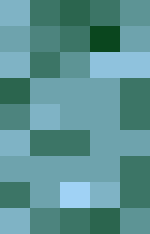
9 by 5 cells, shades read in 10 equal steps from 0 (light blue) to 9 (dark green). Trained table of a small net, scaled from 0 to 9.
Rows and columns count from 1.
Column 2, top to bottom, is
6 5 6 3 2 6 3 3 5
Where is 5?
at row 2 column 2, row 5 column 1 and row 9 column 2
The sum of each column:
32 39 38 37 39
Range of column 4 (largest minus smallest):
8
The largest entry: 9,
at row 2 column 4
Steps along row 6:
up same down same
